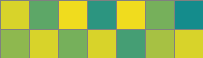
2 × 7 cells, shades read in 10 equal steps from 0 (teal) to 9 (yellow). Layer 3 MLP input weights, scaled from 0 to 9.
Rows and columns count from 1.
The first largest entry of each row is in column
3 2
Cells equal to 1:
1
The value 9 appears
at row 1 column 3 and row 1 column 5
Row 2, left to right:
5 8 4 8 2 6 8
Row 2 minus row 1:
-3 5 -5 7 -7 2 8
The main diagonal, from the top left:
8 8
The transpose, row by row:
8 5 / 3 8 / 9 4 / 1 8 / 9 2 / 4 6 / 0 8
